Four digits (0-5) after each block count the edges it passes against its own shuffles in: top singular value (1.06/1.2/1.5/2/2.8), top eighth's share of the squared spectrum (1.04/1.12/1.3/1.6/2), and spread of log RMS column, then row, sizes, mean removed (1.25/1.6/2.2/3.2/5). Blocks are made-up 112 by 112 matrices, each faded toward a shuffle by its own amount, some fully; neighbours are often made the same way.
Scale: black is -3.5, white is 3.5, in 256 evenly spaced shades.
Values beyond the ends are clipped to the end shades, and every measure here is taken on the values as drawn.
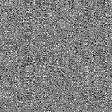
4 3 2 2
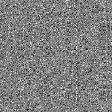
4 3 2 1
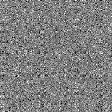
4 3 2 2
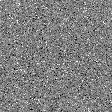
2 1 0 0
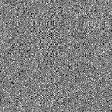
4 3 2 2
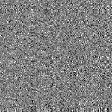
4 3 2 2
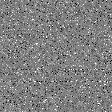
1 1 0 1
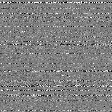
3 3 0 4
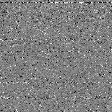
3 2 0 2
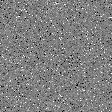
0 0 0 0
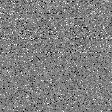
1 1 0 2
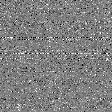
2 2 0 3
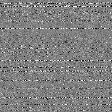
3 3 0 4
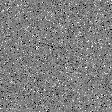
2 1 0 0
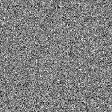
3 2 1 1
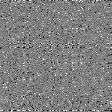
4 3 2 2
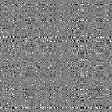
5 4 3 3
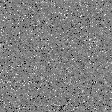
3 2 0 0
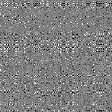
5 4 2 3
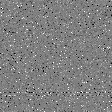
3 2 0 1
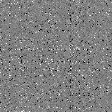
2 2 2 2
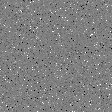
0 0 0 0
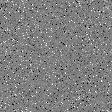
0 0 0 0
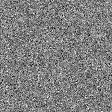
0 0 0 0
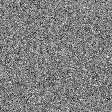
0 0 0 0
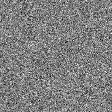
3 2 0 0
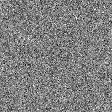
2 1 0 0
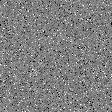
0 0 0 0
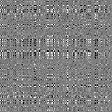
5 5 4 4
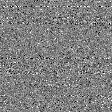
2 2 0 3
